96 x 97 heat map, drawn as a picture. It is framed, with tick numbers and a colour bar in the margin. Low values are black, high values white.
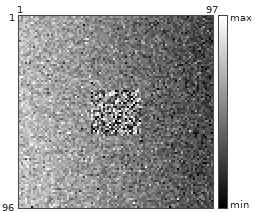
In the centre lies a patch that is rougher than the rest. Values rise toward the left. The values follow a bell shape. The grain is fine, like static. No row or column stands out. There are no regular stripes. The centre is the roughest part.
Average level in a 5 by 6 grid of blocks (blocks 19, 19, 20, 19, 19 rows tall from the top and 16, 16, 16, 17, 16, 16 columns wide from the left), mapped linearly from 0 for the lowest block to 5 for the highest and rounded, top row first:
5 4 3 2 1 0 | 5 4 3 2 1 0 | 5 4 3 2 1 0 | 5 4 3 2 1 0 | 5 4 3 2 1 0
